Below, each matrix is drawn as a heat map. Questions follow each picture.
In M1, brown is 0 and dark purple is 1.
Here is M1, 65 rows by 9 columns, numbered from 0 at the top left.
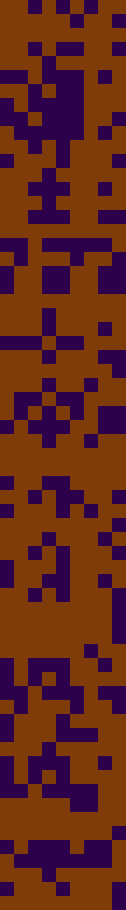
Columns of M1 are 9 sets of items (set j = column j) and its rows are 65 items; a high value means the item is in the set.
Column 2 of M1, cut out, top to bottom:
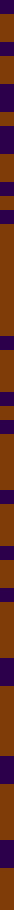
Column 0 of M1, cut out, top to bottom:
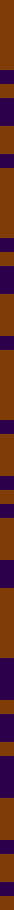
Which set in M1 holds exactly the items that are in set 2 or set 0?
4
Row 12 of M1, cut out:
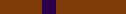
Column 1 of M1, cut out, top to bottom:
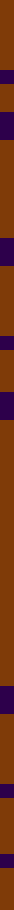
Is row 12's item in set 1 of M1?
no
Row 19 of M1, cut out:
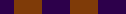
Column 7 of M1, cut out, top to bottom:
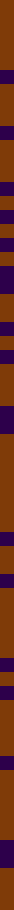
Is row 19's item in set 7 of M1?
yes
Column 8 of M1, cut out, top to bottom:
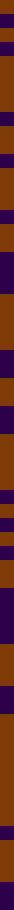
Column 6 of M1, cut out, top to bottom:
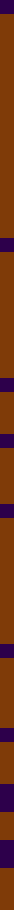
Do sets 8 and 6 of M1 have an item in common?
no
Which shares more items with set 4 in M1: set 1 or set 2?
set 2
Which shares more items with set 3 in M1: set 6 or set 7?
set 7
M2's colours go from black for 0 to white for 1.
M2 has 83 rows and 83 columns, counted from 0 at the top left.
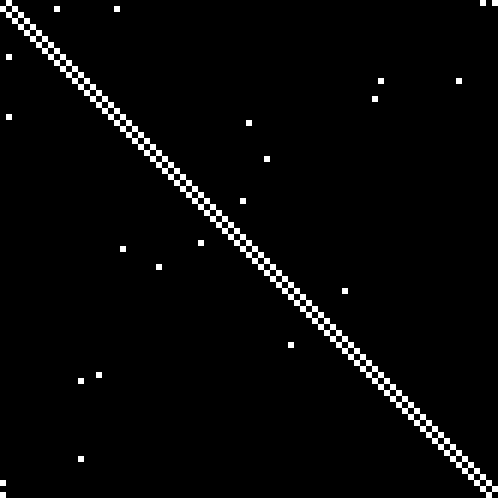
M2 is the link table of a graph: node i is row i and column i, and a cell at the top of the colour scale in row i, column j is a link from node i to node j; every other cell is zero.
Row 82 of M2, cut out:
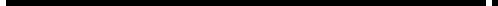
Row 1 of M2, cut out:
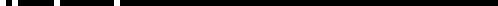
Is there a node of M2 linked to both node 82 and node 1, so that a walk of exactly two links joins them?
yes
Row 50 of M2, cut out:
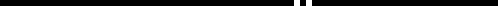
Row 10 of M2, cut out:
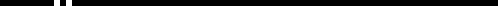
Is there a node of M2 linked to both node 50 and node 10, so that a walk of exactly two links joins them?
no
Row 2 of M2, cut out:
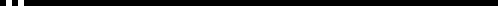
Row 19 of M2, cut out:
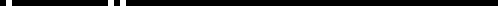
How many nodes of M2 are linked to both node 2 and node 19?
1
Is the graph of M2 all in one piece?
yes
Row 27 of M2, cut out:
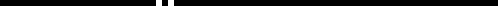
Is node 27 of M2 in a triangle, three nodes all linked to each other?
no
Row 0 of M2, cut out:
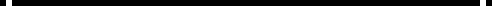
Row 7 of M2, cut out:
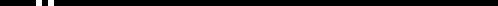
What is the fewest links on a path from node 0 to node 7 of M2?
4
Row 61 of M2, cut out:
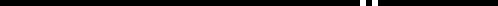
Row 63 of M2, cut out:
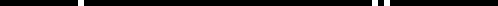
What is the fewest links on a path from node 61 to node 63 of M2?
2
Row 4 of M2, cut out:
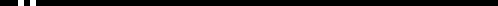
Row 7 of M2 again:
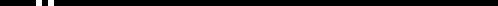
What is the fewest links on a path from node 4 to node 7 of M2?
3
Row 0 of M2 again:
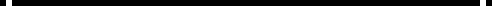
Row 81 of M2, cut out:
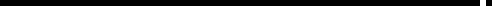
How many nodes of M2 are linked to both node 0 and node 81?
2
